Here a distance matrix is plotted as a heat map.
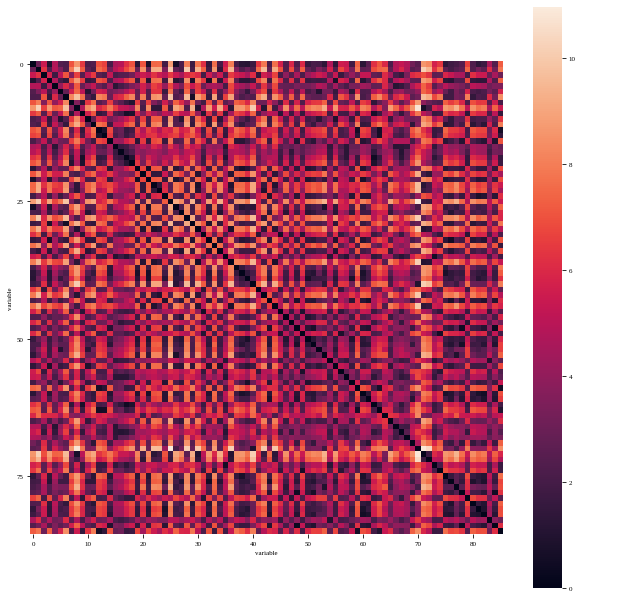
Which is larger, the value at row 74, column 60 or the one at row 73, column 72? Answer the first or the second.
the first
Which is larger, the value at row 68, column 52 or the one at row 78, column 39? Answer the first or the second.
the first
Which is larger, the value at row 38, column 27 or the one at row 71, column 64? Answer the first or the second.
the second
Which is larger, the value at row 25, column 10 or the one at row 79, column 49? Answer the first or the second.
the first
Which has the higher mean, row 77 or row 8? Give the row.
8
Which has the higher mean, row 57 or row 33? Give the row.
33
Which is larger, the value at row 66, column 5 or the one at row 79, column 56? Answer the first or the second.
the first
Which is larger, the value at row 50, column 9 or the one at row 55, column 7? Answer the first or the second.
the second
